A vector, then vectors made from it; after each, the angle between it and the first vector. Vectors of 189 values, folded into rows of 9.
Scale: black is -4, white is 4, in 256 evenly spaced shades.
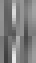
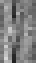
nearly opposite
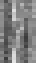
nearly parallel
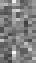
partly aligned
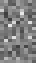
orthogonal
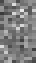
orthogonal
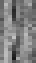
nearly opposite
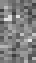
partly opposed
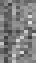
partly aligned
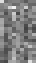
partly aligned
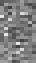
orthogonal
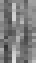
nearly parallel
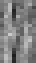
nearly opposite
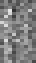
partly opposed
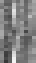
nearly parallel
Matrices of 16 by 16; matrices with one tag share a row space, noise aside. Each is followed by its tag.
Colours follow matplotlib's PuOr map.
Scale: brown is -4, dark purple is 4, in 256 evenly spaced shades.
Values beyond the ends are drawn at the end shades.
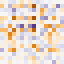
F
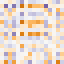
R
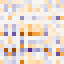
R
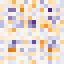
F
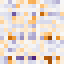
F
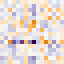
F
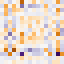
R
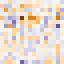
R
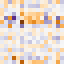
R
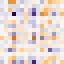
F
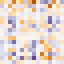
F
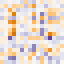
F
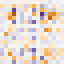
F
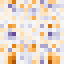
F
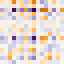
F
